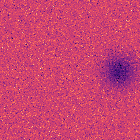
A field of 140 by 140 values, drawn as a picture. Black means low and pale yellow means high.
Odd rows or columns: none. Dips: one, in the middle right. Ninth with the lowest average: middle right. Stripes: none.
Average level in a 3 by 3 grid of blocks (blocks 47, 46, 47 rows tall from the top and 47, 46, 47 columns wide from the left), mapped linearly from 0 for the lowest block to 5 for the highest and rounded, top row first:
555 / 550 / 555
